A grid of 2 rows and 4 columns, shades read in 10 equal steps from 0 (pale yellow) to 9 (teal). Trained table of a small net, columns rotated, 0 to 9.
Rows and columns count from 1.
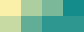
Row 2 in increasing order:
2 6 8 8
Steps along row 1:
up up up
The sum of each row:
17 24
